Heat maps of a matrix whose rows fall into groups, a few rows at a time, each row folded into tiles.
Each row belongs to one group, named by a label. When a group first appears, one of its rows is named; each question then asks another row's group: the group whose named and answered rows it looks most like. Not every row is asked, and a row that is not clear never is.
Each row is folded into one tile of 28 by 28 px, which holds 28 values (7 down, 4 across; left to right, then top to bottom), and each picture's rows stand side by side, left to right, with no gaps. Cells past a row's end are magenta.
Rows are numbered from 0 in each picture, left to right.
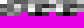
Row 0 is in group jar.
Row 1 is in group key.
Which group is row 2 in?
key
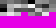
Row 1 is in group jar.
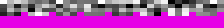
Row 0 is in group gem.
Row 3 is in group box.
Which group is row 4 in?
gem
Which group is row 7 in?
box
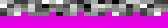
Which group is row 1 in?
box
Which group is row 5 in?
jar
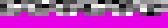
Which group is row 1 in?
box
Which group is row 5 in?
key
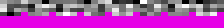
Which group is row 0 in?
key
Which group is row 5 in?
jar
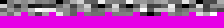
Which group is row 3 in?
box
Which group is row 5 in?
key
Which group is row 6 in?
box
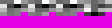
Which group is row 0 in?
box
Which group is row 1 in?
box
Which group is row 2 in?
box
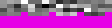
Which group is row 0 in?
gem
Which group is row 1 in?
box
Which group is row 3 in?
key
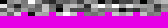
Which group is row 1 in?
jar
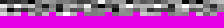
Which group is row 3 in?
box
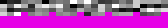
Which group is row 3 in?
jar
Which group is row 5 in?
gem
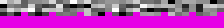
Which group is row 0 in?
gem
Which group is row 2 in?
box
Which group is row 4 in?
key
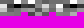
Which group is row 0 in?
box
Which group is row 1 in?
jar
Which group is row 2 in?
box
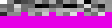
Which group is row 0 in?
jar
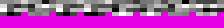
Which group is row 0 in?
key
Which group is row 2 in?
key
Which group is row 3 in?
key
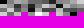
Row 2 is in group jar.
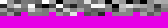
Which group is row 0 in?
jar
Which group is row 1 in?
box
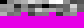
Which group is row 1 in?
gem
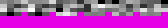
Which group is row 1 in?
key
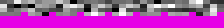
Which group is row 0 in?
box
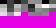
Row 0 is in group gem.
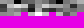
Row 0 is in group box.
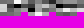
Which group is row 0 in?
box
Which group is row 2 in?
gem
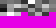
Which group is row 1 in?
jar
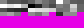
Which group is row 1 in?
gem
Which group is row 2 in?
jar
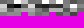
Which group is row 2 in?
jar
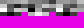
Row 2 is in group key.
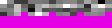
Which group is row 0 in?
jar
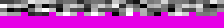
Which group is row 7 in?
box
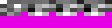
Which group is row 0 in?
jar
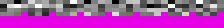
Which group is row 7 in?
jar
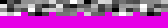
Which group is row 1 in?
key
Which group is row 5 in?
key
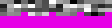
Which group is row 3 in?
key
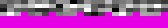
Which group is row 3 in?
key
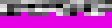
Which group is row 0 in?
key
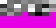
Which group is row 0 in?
jar
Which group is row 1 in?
key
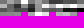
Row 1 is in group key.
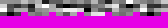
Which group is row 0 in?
key
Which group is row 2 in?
gem
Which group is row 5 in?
key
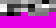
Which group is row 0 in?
key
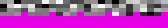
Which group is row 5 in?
key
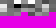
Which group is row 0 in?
box
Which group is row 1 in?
jar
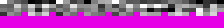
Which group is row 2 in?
jar
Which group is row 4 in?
jar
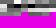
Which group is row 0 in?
box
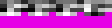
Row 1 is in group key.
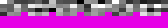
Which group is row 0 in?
jar
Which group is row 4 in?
jar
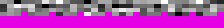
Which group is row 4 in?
gem
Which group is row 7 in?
jar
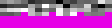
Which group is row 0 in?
gem
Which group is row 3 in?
box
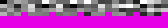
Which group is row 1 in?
box
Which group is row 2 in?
box
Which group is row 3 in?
jar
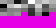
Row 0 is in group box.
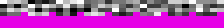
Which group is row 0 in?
gem
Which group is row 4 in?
key
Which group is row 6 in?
gem
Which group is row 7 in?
key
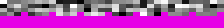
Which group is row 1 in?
gem
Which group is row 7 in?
box
